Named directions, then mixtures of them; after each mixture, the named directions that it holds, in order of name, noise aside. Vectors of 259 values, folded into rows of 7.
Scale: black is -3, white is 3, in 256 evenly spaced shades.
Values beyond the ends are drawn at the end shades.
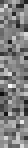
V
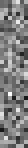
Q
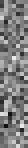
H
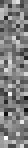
Q, V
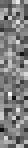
Q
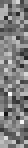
Q, V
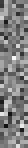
H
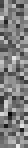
H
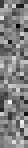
H, V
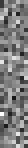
H, Q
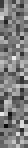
H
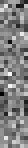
V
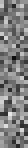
H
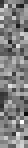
H, V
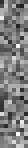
H, V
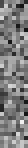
H, V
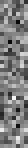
Q, V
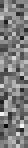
H
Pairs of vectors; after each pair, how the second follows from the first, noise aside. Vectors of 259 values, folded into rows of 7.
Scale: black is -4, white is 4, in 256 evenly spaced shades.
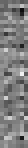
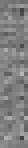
shrunk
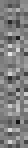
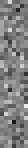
shuffled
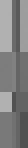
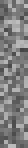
shuffled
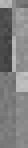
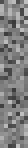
shuffled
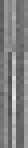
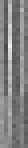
wrapped around
